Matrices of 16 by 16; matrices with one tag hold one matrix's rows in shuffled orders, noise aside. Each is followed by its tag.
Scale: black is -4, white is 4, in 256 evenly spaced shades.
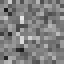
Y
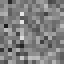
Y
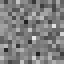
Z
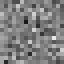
Z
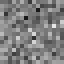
Z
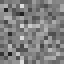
Y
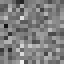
Y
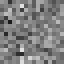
Y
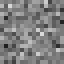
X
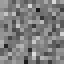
Z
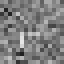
Y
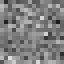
X
